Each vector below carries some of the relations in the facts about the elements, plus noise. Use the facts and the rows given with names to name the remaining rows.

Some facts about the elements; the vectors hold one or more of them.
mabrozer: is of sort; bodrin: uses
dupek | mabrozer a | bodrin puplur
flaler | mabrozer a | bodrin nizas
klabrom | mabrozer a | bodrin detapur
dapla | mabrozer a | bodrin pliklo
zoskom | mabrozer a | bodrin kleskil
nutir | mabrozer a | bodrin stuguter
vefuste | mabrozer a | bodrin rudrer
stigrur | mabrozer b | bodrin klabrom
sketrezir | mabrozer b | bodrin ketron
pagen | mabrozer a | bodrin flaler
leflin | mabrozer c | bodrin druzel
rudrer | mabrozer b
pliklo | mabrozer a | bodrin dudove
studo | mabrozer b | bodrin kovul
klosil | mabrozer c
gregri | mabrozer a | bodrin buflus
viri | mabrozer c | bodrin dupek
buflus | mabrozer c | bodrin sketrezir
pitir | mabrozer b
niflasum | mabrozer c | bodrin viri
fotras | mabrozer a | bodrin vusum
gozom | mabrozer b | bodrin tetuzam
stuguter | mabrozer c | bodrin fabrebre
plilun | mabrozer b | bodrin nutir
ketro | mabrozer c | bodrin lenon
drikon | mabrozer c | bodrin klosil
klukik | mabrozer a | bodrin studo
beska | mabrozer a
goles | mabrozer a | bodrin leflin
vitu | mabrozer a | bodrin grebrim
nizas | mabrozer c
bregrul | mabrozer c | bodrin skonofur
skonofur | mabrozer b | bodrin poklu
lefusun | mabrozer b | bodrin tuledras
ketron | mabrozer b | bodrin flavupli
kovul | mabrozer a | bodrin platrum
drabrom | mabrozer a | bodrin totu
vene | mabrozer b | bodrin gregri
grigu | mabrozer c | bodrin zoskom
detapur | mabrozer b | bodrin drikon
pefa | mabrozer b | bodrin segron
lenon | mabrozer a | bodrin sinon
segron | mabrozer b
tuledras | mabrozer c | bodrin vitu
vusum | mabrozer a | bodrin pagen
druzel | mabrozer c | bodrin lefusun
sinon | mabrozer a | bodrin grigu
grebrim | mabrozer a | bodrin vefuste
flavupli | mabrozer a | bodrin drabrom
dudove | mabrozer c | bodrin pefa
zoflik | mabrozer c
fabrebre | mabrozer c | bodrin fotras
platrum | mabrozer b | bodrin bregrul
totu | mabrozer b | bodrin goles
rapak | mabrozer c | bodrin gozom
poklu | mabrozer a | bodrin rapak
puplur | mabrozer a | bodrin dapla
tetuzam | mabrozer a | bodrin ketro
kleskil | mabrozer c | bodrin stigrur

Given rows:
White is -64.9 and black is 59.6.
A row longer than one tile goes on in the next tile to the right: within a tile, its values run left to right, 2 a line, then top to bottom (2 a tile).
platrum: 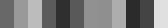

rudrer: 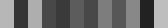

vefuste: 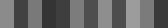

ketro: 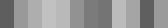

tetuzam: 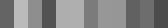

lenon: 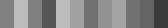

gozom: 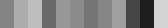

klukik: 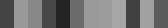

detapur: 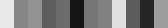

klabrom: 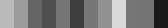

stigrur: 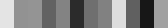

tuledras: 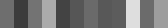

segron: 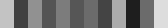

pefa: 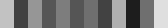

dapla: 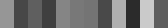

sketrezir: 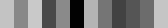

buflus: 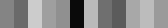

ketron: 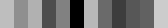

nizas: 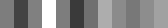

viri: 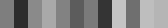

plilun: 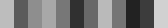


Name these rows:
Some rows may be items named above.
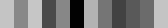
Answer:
sketrezir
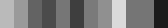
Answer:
klabrom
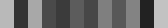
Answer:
rudrer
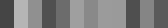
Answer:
poklu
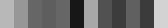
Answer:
totu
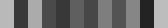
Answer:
rudrer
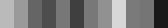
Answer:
klabrom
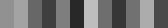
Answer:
flavupli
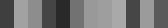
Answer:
kovul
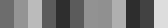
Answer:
platrum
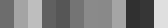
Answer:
skonofur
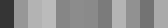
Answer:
rapak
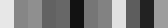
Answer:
detapur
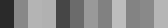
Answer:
bregrul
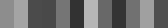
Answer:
drabrom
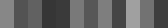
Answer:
vitu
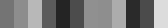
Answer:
studo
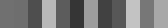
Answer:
leflin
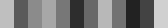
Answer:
plilun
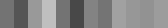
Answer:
zoflik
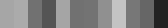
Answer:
zoskom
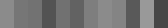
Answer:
beska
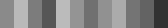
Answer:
sinon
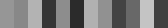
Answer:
gregri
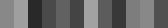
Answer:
goles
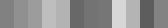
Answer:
grigu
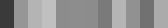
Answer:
rapak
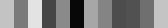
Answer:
vene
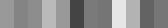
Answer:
kleskil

